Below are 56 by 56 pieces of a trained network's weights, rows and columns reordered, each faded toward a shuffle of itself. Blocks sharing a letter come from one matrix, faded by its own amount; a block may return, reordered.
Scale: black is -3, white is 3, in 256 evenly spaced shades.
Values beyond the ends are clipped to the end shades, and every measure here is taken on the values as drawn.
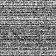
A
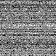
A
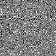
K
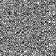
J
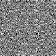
J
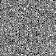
K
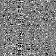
K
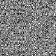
J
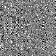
K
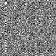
J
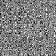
J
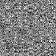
J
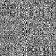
J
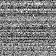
A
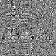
J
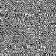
J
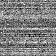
A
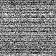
A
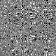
K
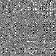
K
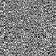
J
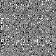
K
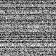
A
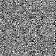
J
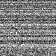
A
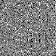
K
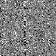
K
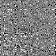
K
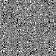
K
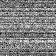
A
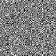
J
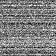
A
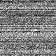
A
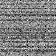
A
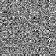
J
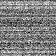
A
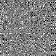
K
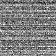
A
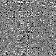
K
